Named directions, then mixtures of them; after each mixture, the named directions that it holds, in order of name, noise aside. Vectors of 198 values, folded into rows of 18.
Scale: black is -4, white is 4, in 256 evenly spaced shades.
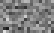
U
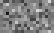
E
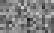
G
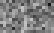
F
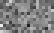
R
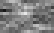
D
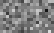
E, G, U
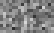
F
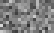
R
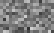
E, U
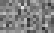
F, G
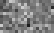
D, G, R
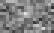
D, F, U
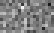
F, G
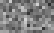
F, R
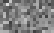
E, F, R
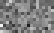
R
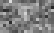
D, E, R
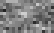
D, U
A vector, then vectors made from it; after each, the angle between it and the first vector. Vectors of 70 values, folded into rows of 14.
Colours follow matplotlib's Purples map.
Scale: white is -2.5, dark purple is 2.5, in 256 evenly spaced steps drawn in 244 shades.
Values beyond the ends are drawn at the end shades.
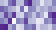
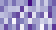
partly aligned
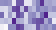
nearly opposite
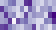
nearly parallel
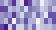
nearly parallel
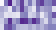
orthogonal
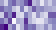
nearly parallel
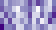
partly aligned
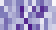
orthogonal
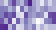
nearly parallel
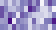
partly aligned
